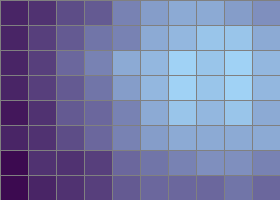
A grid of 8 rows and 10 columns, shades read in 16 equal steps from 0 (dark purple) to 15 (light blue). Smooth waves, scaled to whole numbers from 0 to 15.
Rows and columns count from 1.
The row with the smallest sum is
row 8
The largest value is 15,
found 4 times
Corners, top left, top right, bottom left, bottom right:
2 10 0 7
